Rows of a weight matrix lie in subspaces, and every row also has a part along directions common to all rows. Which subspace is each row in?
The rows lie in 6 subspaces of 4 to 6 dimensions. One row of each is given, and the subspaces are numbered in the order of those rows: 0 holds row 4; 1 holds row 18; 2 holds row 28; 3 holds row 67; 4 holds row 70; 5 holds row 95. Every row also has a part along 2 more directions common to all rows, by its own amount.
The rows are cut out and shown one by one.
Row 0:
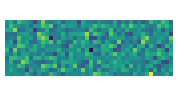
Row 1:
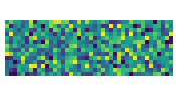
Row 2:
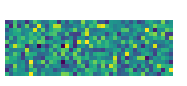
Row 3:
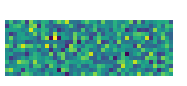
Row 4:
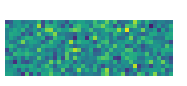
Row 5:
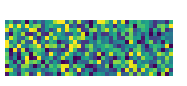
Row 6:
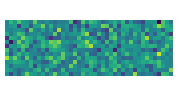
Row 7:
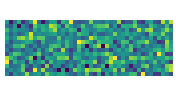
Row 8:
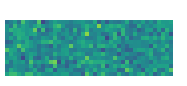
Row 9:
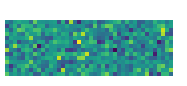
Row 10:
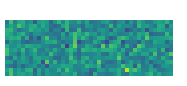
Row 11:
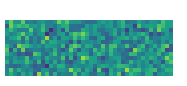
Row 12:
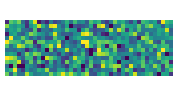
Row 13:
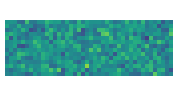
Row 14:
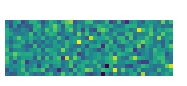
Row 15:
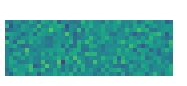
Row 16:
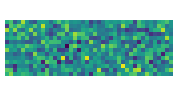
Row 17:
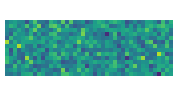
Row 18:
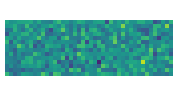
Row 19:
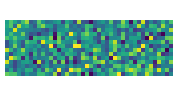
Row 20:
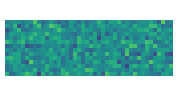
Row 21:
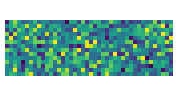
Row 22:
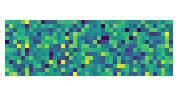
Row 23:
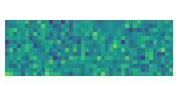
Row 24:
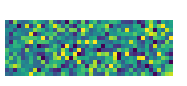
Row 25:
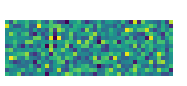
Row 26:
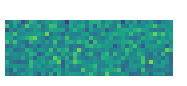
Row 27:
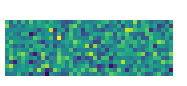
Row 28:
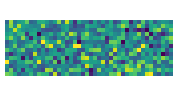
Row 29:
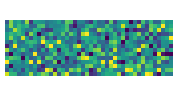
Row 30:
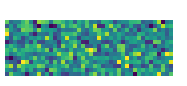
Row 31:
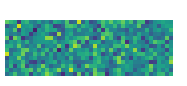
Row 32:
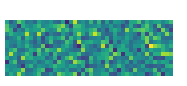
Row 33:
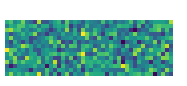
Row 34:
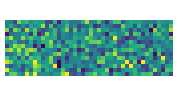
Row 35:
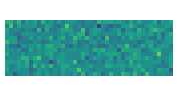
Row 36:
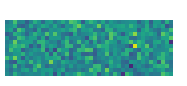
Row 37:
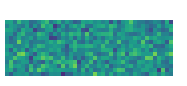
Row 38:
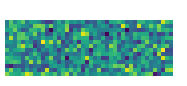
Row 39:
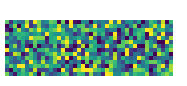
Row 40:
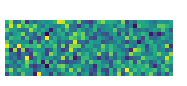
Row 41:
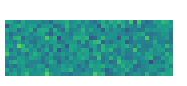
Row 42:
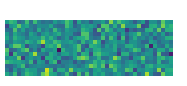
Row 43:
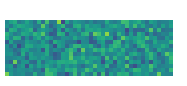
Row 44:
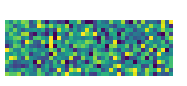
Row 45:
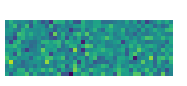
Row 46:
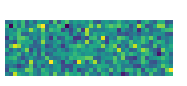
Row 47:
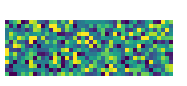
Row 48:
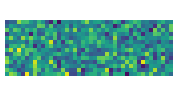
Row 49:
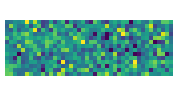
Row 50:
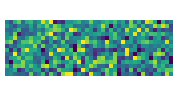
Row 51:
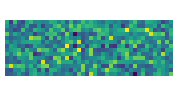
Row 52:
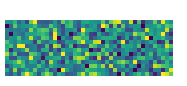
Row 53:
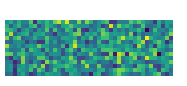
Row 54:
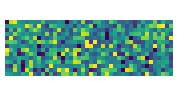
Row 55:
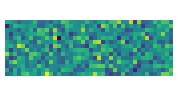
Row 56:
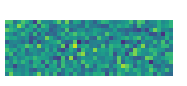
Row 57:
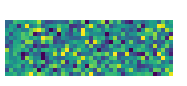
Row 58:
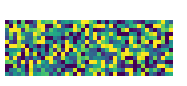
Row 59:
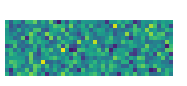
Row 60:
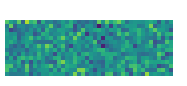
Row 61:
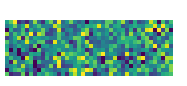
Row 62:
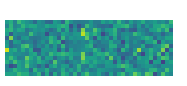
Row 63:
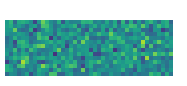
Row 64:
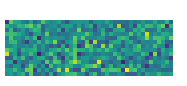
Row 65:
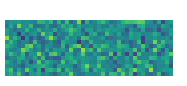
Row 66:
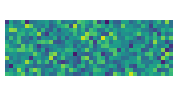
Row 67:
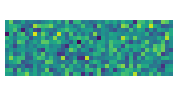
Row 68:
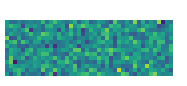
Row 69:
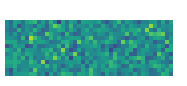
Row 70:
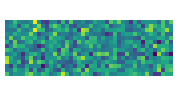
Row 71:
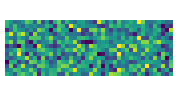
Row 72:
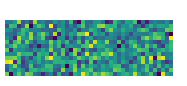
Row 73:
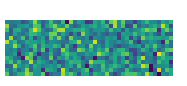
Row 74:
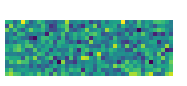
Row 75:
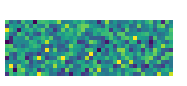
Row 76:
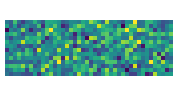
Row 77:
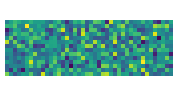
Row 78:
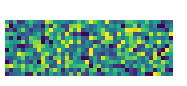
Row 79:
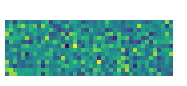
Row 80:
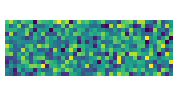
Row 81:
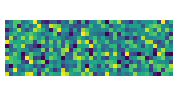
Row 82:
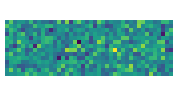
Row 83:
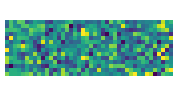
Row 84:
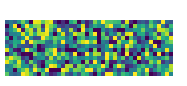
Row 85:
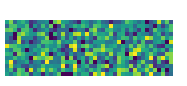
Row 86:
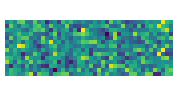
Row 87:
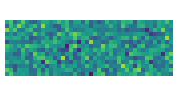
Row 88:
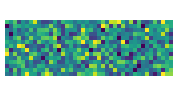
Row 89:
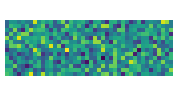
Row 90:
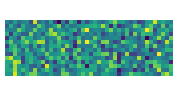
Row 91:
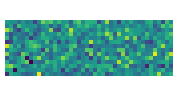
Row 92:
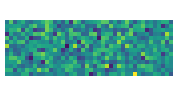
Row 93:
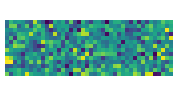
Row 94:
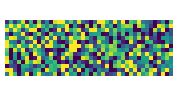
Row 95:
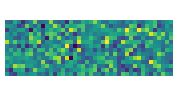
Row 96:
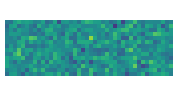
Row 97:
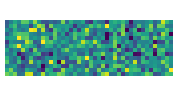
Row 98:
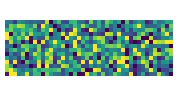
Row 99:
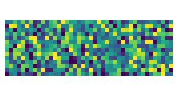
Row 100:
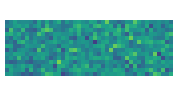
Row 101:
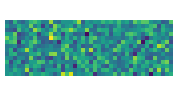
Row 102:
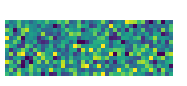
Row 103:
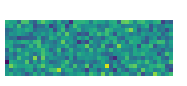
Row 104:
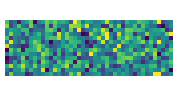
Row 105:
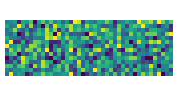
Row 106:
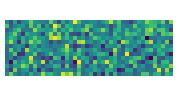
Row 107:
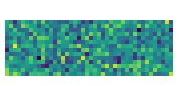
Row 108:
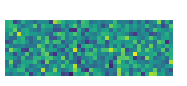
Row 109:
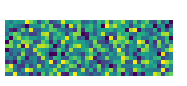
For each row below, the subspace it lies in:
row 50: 4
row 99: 0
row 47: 1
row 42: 2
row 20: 3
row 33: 5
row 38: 3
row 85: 4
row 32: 2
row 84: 3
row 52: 2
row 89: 5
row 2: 5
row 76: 0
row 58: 5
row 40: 0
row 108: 4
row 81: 3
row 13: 2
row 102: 4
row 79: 1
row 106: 4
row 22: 5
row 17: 0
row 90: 1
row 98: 1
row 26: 1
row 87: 3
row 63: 4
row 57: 3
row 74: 1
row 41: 2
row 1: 1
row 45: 4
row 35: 5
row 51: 3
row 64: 1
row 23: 0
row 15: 5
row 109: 5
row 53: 1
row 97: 5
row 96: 0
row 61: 0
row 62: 5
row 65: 4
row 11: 0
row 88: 2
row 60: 5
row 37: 4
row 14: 1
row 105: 4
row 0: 4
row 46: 5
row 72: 4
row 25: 2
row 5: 0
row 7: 1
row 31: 2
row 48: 0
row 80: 1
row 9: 3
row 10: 1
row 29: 2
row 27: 2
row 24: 3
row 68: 4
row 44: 2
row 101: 4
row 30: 3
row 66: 5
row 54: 1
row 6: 4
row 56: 5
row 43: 0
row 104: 4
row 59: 0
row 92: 3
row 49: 5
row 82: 3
